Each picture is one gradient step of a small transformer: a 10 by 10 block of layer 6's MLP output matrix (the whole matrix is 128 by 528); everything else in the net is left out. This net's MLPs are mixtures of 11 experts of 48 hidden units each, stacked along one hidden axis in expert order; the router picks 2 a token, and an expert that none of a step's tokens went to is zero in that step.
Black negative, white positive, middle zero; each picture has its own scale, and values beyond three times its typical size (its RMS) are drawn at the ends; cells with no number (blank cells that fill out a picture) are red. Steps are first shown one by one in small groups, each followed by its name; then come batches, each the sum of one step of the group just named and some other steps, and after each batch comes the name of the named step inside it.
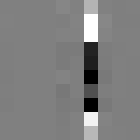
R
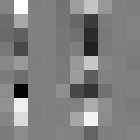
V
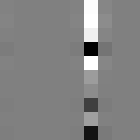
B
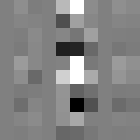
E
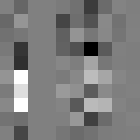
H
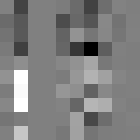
H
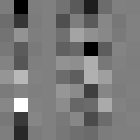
H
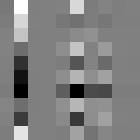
B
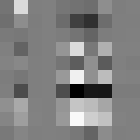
V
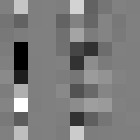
H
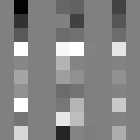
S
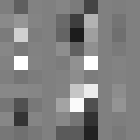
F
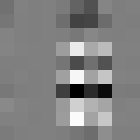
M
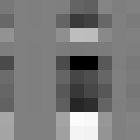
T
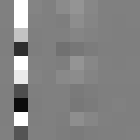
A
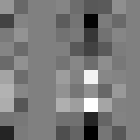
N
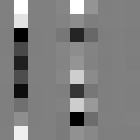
A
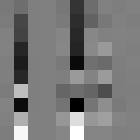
M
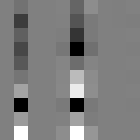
S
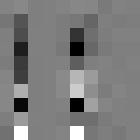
N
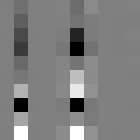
F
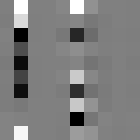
T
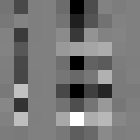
M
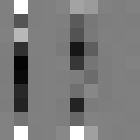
T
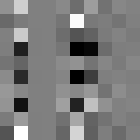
N
